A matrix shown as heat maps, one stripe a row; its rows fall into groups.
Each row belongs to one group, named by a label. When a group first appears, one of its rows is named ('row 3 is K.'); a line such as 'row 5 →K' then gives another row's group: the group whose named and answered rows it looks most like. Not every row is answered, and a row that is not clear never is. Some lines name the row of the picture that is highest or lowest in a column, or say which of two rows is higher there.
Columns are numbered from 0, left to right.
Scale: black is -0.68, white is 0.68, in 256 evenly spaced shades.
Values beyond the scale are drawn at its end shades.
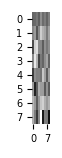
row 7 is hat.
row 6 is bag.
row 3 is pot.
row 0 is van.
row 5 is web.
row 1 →bag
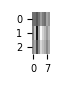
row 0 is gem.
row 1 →bag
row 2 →bag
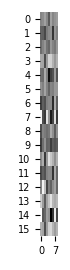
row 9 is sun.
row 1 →gem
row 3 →bag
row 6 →gem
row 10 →bag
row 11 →gem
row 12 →pot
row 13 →bag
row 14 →hat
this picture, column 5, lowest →14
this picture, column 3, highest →7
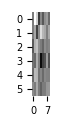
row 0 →pot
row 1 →bag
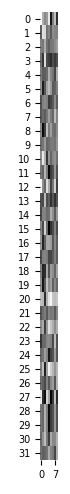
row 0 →hat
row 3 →sun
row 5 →web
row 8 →web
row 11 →sun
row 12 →hat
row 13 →sun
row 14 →van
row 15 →sun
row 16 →web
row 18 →web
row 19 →web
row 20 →bag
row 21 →van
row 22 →bag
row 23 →gem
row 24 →sun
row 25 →bag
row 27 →hat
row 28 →sun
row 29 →sun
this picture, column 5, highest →20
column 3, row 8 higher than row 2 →Yes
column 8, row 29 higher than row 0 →Yes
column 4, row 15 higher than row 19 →No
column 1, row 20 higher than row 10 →No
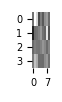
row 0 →pot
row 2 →van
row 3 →pot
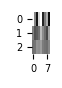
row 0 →hat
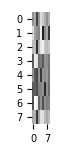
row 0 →bag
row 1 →hat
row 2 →bag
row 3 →pot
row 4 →web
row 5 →gem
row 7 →bag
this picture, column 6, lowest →5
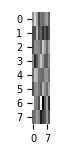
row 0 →pot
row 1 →sun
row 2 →van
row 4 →pot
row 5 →van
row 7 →sun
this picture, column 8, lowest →6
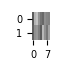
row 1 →van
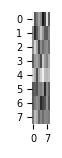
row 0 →hat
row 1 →web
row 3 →van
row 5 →gem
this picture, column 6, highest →4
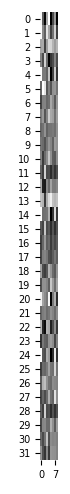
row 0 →hat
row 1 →hat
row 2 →bag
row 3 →sun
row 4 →hat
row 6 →van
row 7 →bag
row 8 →van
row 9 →gem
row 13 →bag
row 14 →hat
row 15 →sun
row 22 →hat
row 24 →hat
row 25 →gem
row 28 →sun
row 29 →van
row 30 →web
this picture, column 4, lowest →3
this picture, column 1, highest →5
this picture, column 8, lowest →0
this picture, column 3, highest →1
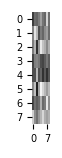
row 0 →gem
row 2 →bag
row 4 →sun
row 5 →bag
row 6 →gem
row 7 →bag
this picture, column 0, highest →7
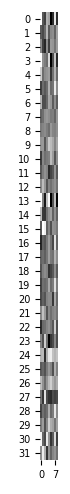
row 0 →hat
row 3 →hat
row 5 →gem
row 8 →van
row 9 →bag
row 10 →van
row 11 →sun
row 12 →pot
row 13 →hat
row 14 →web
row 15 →pot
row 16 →gem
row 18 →sun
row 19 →gem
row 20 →gem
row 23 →sun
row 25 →gem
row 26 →bag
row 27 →sun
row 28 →gem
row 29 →bag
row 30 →hat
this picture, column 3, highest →30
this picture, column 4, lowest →23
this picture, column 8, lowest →13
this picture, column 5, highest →24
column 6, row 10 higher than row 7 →Yes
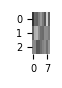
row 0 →gem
